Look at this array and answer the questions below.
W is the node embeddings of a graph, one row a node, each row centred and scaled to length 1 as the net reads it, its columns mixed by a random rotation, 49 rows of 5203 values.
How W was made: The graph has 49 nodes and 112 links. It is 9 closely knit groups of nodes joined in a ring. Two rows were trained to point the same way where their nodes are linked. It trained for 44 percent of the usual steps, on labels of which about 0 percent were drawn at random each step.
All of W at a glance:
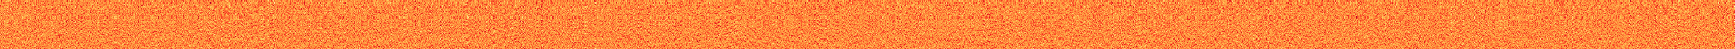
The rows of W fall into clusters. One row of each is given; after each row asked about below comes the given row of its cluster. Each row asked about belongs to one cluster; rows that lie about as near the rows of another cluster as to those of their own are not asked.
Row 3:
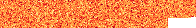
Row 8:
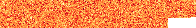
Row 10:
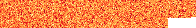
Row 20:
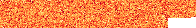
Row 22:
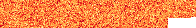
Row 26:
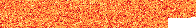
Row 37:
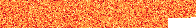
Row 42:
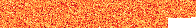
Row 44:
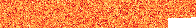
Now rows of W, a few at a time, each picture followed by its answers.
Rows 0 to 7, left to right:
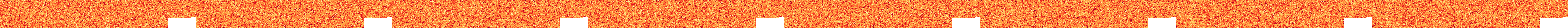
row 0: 20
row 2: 3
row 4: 20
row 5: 3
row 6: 22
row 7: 22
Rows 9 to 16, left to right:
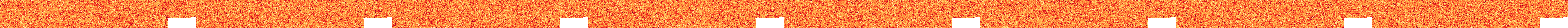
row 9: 26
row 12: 10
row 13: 37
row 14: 8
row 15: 20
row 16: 42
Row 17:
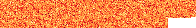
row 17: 42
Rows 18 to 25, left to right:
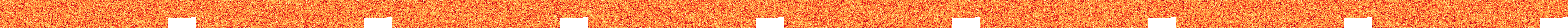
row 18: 42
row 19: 26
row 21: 22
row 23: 37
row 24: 20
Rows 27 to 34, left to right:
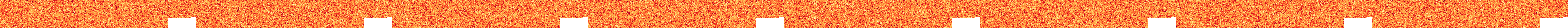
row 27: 37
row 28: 42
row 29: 22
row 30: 44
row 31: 8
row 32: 10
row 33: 22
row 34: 37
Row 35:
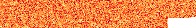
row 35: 8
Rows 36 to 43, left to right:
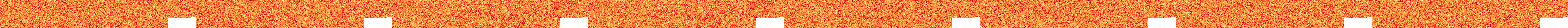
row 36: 20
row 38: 26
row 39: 26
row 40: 3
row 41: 8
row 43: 20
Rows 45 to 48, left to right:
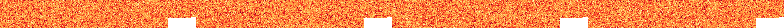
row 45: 44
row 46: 10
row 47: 22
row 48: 3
